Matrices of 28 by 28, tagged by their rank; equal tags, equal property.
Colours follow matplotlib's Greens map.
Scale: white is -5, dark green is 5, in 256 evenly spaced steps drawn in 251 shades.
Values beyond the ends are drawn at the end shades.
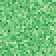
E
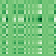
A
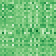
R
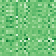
R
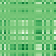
A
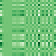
A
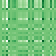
A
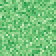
E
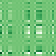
A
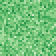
E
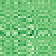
R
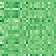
R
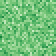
E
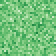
E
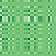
A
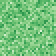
E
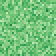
E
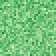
E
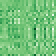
R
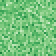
E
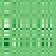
A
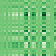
A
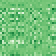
R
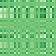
A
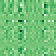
R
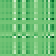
A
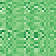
R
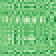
R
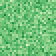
E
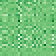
R
